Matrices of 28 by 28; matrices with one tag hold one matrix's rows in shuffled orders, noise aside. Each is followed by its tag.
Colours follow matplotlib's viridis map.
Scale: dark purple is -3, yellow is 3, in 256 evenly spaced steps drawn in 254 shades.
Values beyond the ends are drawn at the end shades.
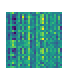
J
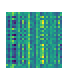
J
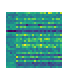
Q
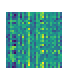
J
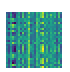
J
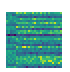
Q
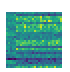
Q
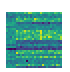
Q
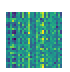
J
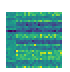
Q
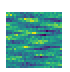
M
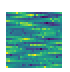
M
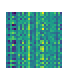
J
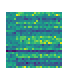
Q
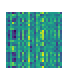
J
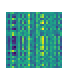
J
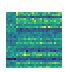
Q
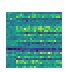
Q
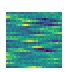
M
